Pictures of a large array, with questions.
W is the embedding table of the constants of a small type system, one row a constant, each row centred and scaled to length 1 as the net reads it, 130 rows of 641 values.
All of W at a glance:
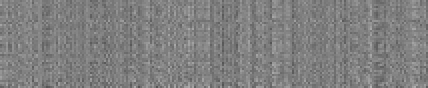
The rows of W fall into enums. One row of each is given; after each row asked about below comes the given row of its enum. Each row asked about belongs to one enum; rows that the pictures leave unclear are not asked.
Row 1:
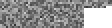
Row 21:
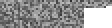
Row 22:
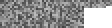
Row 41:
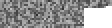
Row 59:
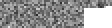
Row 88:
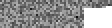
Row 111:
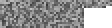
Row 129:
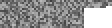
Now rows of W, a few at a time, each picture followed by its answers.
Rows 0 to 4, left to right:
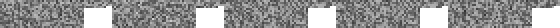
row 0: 21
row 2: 129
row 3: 129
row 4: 41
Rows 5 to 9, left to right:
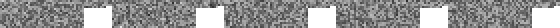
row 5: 1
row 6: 59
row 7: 111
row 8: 21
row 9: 129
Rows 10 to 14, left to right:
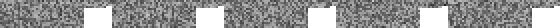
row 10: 21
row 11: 22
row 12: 129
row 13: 88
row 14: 111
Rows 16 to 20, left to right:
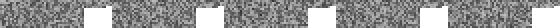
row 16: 111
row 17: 129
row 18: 41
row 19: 129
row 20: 22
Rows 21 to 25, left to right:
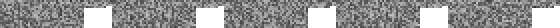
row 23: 129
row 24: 22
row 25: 1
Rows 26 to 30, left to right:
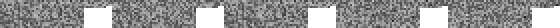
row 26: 21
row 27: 129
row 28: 21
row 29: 88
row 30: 88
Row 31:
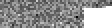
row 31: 88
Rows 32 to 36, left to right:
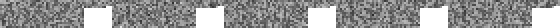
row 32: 111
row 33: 59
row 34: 22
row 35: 41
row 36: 41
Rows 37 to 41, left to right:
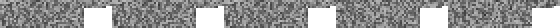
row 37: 111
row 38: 111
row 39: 111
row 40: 129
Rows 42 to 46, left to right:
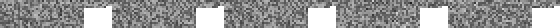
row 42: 21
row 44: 129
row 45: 88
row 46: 1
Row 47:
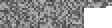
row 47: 129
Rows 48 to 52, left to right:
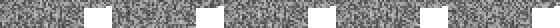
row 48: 22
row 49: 41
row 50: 22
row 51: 22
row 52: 129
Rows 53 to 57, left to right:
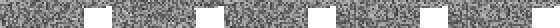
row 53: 111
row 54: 88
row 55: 111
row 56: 21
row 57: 21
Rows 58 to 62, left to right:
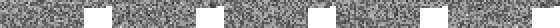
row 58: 1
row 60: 129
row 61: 21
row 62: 88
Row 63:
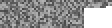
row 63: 129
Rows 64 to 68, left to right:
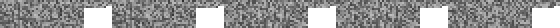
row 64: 21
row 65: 21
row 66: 22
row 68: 129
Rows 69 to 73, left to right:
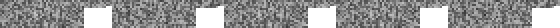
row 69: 22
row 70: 41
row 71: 22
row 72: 22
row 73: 41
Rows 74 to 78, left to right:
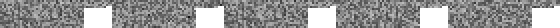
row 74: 21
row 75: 88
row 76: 21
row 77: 22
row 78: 1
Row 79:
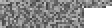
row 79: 111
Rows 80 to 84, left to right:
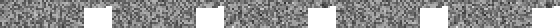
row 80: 22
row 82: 59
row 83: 129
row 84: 59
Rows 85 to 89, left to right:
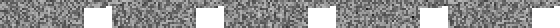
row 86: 111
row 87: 22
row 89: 111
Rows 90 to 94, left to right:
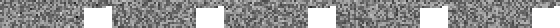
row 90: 88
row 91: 111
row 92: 1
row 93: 21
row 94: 129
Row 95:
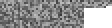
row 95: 21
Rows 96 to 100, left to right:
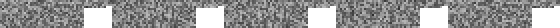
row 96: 1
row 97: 22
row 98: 22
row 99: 41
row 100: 1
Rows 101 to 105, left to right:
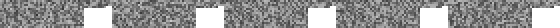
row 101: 41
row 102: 1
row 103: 129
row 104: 129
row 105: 111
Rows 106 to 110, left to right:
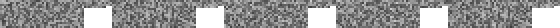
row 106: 111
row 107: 22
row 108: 1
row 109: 1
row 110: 22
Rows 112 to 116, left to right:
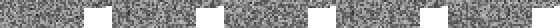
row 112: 88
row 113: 41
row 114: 1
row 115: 41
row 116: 21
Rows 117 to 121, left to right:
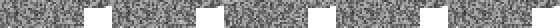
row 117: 41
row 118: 41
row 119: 111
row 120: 41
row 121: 41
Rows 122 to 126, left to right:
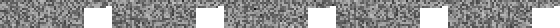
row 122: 129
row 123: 21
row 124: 88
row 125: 21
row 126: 22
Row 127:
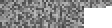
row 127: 22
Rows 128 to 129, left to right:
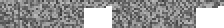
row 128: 21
